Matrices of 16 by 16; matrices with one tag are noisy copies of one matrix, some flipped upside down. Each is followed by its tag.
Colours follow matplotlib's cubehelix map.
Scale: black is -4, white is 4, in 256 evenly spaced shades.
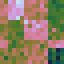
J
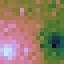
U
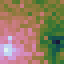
U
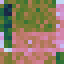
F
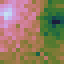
U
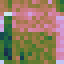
F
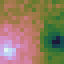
U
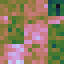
J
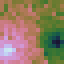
U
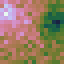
U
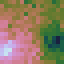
U
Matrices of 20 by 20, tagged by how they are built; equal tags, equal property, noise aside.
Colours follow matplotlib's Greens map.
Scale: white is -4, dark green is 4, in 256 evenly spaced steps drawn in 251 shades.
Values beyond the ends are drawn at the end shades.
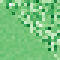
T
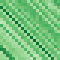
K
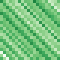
K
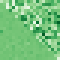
T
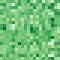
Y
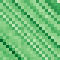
K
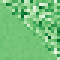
T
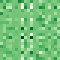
Y
